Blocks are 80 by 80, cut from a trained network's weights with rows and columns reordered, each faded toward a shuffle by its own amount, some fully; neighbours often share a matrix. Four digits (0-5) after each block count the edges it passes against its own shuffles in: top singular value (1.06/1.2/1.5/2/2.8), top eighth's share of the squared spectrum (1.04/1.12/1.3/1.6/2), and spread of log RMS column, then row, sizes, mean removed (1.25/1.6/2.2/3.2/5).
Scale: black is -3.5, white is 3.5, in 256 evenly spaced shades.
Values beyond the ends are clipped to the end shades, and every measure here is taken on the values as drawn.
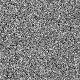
0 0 0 0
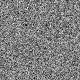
0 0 0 0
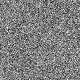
0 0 0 0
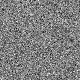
0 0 0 0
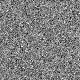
0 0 0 0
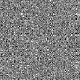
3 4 2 2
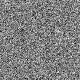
1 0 0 0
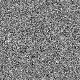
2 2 0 1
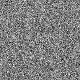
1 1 0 0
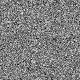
1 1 0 0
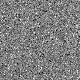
1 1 0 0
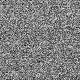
1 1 0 0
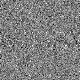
3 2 0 1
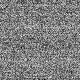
2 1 0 0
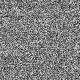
1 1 0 0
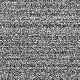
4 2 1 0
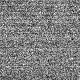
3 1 0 0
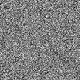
3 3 0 1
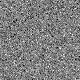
2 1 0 0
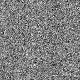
2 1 0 0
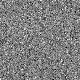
2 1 1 0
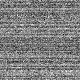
4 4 1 2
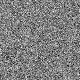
1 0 0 0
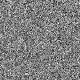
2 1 0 1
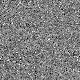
1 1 0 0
